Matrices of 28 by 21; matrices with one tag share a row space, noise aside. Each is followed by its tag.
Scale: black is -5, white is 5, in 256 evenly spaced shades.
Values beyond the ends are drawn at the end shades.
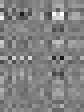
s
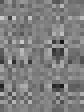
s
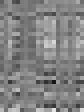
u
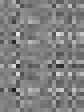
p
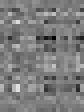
u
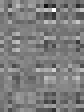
u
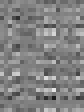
u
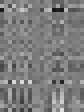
s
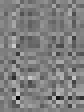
p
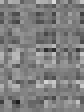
u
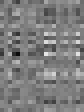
u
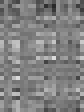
u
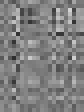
p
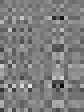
s
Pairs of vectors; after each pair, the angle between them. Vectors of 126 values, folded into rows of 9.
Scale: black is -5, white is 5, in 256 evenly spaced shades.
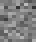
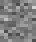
nearly opposite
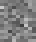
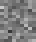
nearly parallel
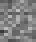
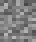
partly aligned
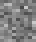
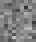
nearly opposite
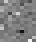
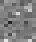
partly aligned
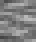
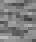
nearly opposite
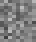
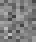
nearly opposite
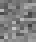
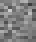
partly opposed
